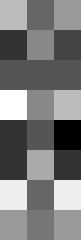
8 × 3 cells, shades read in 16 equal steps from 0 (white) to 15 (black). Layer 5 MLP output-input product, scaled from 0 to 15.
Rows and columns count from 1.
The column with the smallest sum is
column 1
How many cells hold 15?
1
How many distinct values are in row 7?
2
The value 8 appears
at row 8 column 2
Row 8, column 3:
6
